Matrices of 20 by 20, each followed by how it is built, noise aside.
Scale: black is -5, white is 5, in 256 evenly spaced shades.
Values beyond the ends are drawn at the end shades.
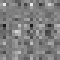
low rank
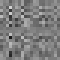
low rank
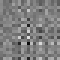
low rank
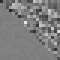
upper triangular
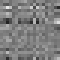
low rank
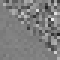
upper triangular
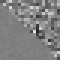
upper triangular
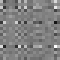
low rank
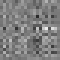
low rank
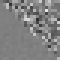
upper triangular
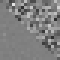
upper triangular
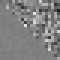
upper triangular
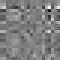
low rank
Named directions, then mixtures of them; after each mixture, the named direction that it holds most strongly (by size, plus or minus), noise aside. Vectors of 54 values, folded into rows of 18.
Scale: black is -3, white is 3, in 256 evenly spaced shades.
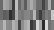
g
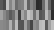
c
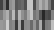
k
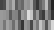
c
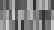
k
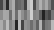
k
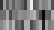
k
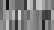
k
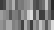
c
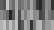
c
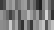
c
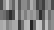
g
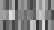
g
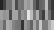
c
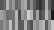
c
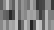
g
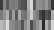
k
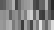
c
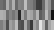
c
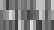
c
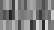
g
